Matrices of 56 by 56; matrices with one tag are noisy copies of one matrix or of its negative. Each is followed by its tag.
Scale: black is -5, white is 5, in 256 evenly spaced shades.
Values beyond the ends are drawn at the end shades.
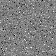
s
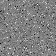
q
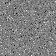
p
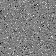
q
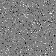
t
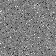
q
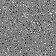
t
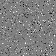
t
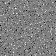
p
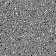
p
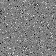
q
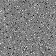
q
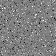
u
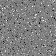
u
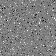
u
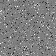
q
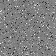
q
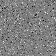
u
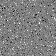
u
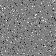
u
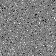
u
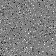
s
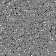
p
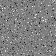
u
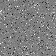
q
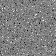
u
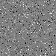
t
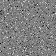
q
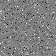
q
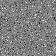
u
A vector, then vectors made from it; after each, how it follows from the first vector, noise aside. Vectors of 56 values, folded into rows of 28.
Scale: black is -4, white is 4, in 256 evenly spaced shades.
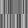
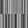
negated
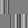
partly zeroed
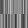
negated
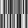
scaled up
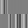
partly zeroed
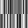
scaled up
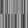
negated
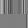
partly zeroed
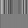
partly zeroed
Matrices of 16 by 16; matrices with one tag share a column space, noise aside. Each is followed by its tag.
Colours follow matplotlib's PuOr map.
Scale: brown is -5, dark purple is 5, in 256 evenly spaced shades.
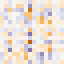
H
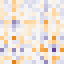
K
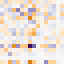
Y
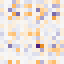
Y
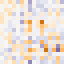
K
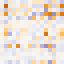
Y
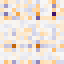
Y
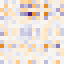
Y
